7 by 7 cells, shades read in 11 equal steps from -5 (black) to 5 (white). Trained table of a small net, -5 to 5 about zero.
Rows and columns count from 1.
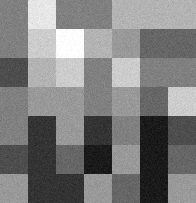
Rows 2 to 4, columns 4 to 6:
2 1 -1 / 0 3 0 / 0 1 -1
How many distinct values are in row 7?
4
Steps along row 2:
up up down down down same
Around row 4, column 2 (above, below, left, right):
2 -3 0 1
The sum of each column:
-3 1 6 -4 7 -12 2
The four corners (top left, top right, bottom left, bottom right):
0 2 1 1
